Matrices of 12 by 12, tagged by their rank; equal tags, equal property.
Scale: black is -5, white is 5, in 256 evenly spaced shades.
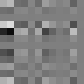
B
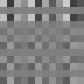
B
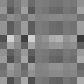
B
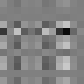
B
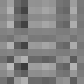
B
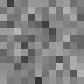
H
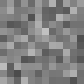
H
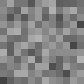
H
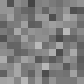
H
